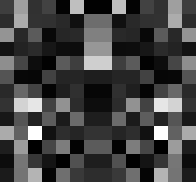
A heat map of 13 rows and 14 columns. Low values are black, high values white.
Histogram: skewed, a long tail of high values. Mirror symmetry: left to right. Grain: fine. Seam: none.
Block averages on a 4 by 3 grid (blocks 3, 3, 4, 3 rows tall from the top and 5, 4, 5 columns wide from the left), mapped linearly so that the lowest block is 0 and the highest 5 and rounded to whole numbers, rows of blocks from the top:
3 4 3
0 4 0
5 0 5
3 1 3
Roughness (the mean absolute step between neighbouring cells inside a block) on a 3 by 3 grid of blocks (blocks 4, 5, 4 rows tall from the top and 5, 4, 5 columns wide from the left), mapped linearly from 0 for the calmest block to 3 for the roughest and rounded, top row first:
1 2 1
2 0 2
3 0 3
